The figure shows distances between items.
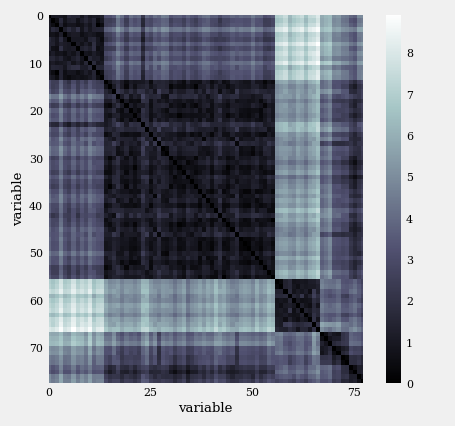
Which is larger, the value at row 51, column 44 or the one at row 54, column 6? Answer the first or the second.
the second
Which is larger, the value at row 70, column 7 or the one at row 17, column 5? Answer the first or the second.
the first
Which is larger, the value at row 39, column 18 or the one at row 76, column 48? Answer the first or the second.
the second
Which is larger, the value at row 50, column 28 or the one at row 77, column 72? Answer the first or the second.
the second
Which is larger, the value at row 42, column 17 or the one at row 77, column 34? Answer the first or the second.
the first
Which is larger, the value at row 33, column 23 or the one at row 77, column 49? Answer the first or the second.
the second
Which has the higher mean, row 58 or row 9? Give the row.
58
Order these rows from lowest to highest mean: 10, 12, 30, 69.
30, 12, 10, 69
